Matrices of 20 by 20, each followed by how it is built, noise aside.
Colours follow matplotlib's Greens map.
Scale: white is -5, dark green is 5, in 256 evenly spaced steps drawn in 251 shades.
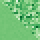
upper triangular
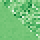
upper triangular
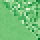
upper triangular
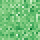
low rank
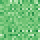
low rank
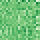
low rank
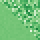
upper triangular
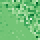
upper triangular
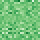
low rank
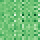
low rank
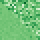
upper triangular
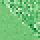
upper triangular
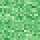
low rank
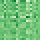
low rank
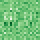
low rank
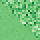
upper triangular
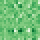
low rank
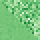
upper triangular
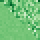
upper triangular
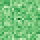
low rank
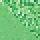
upper triangular
